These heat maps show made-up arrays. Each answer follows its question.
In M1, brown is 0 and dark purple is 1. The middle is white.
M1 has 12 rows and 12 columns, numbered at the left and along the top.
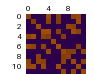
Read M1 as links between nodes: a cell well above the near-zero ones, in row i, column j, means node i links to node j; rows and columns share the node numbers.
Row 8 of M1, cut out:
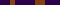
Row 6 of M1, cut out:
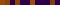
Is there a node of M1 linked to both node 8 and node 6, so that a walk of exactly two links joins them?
yes
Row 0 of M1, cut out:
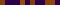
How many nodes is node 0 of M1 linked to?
7
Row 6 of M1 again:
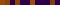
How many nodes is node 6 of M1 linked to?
7
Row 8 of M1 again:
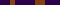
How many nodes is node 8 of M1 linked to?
9
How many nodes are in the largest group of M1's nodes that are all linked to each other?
6
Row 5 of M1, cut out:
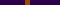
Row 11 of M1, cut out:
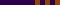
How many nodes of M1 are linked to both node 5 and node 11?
8
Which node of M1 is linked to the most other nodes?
node 5
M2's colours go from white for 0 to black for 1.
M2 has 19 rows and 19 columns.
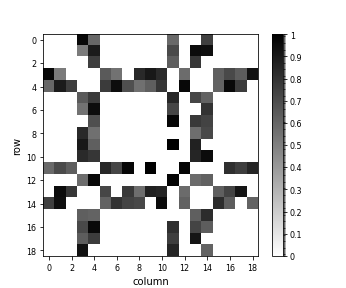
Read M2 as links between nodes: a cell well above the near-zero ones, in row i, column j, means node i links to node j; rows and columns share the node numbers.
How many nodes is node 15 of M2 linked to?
4
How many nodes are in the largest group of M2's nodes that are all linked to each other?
2
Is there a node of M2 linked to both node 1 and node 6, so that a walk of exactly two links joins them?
yes
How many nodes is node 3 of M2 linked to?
12
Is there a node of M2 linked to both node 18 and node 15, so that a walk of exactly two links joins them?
yes
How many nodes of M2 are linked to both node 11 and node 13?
8
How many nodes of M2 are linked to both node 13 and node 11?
8
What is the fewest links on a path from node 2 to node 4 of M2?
1
